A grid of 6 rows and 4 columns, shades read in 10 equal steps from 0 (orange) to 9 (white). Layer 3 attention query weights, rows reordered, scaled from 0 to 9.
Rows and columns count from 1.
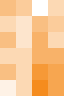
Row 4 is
6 6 3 3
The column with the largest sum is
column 2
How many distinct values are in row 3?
4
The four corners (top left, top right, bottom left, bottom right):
4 6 8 2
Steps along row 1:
up up down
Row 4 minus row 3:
2 -1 0 -3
